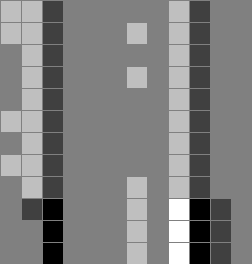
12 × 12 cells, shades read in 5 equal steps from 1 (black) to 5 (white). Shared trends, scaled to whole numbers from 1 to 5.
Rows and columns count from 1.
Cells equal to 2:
22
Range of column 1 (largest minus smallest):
1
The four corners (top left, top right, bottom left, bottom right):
4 3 3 3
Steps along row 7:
up down up same same same same up down up same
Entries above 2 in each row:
10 10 10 10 10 10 10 10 10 8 9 9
